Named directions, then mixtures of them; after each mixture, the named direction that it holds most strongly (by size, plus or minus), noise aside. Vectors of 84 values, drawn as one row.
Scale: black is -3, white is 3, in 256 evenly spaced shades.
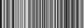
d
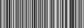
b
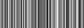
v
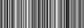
v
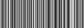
b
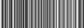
d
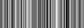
v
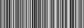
b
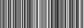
v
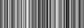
v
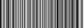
d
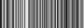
d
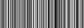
b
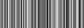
v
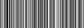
b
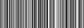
b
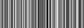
v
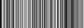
d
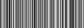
b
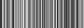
d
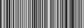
b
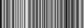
d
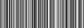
b
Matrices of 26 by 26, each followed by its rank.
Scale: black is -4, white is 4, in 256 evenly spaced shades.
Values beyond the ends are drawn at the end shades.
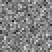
full rank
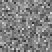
full rank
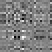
three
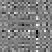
three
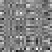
three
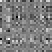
three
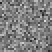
full rank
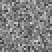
full rank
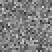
full rank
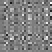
three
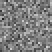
full rank
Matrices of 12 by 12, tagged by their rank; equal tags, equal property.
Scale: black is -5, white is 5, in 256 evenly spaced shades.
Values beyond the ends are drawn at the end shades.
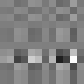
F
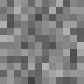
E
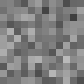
E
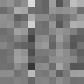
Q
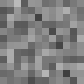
E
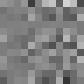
Q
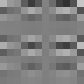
F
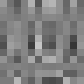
Q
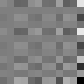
F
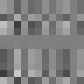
F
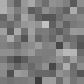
E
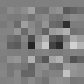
Q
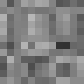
Q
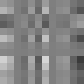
F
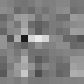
Q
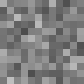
E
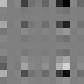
F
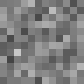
E
